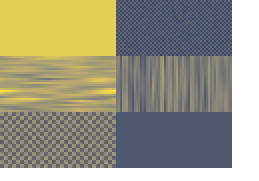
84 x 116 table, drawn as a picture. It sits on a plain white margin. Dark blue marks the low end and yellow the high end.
It is made of 3 by 2 panels. Panel 1,1: very high, flat. Panel 1,2: low, checkered. Panel 2,1: high, streaked across. Panel 2,2: middling, streaked downward. Panel 3,1: middling, checkered, strong in contrast. Panel 3,2: low, flat.
